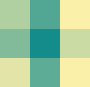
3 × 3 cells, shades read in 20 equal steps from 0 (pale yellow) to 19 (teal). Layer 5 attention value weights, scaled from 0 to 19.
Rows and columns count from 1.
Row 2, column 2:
19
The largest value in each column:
10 19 4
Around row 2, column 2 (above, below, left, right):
14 13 10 4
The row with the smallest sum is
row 3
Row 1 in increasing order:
0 6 14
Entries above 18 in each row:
0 1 0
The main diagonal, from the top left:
6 19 0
